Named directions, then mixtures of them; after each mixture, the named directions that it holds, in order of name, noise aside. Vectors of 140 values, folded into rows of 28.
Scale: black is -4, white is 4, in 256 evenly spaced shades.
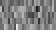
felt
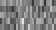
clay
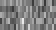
clay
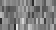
clay, felt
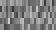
clay, felt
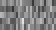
clay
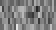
felt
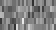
clay, felt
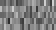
clay, felt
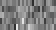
clay, felt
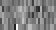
clay, felt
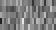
clay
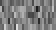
felt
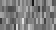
clay, felt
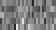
clay, felt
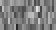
felt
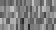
clay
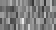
clay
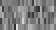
clay, felt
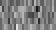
felt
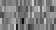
clay, felt
